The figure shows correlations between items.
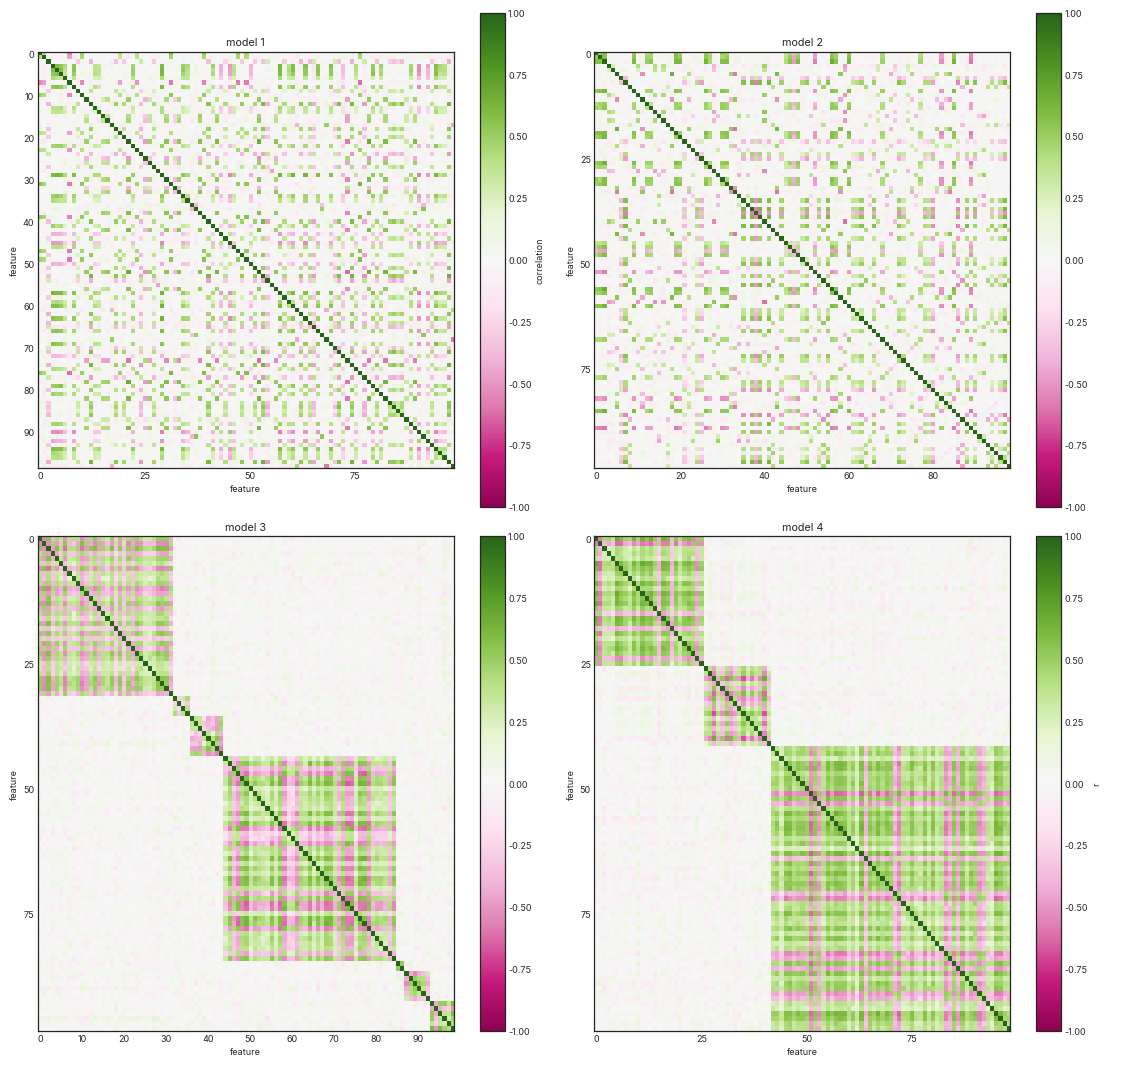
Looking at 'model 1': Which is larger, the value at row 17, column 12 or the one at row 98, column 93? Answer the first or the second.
the first
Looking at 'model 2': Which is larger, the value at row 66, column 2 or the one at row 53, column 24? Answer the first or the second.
the second
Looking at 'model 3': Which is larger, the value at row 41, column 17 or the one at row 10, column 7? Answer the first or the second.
the first
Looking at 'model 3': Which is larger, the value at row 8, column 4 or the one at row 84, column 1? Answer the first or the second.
the first
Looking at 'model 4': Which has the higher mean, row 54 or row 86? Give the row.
54
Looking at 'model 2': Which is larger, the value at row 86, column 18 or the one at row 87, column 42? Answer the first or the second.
the first
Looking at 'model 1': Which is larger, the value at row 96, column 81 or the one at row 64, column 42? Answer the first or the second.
the first
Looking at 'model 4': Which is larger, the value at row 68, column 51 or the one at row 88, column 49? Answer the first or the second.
the second
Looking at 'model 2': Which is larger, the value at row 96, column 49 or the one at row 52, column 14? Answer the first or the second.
the first
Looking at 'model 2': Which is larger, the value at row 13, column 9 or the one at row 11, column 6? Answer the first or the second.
the first
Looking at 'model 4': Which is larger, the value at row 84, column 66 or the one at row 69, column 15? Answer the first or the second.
the second
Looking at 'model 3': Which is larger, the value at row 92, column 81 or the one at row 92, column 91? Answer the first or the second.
the first
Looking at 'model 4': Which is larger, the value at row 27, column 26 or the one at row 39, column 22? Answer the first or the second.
the first
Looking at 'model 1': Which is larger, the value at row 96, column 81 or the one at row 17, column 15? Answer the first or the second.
the first
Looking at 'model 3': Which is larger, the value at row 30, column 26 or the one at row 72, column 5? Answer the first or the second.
the first
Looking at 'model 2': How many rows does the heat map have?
99
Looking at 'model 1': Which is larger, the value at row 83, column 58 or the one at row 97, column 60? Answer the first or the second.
the first
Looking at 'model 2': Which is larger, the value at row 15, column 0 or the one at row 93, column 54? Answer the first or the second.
the second
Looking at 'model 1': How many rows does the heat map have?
99
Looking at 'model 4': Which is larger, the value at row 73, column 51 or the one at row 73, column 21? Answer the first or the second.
the second
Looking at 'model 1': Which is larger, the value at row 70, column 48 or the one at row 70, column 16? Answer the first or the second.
the second
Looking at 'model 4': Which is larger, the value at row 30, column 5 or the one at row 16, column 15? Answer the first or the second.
the first
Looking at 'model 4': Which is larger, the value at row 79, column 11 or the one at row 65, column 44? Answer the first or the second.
the second
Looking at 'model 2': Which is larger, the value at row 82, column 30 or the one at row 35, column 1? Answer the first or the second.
the second
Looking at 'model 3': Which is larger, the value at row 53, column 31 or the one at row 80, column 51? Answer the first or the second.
the second
